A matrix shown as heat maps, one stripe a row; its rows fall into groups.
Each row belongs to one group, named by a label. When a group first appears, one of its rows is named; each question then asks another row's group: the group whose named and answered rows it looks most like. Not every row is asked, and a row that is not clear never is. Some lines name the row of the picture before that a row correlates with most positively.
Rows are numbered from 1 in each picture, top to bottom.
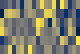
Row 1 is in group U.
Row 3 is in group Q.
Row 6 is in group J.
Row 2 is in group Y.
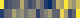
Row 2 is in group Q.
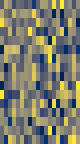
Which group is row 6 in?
Y
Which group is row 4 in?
J
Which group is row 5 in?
Q
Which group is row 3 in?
Q
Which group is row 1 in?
U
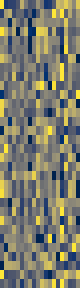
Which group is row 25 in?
Q
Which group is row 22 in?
Q
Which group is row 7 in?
Q
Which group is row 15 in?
Y
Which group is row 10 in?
Q
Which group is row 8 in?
J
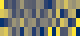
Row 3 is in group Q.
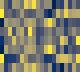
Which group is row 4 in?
J
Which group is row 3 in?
Y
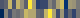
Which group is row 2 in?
Y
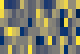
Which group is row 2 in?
Q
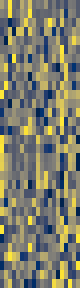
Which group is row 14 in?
J
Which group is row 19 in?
Q
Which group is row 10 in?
U
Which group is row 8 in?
U
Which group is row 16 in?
Q
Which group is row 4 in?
J
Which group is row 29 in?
Y
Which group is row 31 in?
U
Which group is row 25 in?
J
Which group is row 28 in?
J
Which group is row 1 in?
J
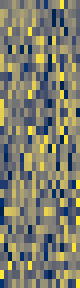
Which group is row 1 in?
J
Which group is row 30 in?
J
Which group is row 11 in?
J
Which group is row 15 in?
J
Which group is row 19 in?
U
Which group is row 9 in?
J
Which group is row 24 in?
Y
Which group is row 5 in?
Q
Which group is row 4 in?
J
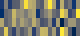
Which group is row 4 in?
U
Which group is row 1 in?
Y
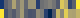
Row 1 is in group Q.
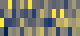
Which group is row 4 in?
U
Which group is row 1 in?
J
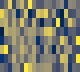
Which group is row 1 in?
J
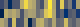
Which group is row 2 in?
Y
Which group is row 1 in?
Y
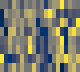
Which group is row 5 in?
J
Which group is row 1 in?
J
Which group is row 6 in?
J
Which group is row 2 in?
Y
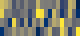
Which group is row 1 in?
Q
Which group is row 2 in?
Q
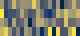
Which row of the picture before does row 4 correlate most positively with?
1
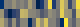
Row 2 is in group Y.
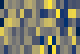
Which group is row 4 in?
Q
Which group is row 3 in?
Y
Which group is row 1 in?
Y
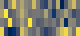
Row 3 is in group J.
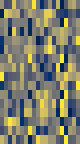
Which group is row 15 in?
J
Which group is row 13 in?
U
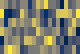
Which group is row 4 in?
Q
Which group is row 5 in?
Y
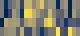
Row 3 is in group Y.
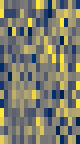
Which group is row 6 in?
Y
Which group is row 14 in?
Q
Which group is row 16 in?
Q
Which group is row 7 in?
U
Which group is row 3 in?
J
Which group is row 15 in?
U
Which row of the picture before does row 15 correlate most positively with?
1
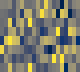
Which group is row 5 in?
Y
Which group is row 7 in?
U
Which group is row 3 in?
J
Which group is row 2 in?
U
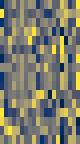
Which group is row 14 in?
Q
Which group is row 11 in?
Q
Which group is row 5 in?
J
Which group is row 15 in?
Y
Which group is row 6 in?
U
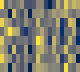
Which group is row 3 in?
Q
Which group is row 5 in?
Q
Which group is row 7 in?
Q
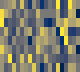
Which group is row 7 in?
J
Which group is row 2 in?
Q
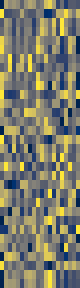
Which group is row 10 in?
Q
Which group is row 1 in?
Y
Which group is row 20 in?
U
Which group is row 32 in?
Y
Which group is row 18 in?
U
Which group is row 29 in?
Y
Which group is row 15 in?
Y
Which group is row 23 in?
Q
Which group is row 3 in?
U
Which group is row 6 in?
Q
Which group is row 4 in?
U
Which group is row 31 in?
Y
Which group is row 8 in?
J
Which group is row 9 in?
Q
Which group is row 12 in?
Q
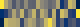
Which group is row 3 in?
Y
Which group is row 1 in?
Q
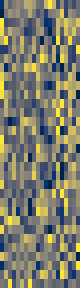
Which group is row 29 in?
Q
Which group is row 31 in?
U
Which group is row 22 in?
U
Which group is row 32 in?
J
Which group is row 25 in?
Y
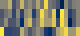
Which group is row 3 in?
U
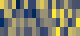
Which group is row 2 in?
U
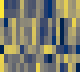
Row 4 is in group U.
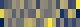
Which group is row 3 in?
Y
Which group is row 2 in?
Q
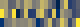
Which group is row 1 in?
U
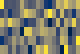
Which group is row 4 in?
U
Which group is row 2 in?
Y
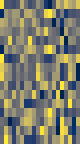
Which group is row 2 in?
Y
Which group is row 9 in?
Q
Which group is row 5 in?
J
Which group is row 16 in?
U
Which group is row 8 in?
Q
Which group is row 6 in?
Y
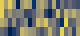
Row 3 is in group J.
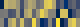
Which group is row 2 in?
U
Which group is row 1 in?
Y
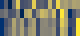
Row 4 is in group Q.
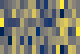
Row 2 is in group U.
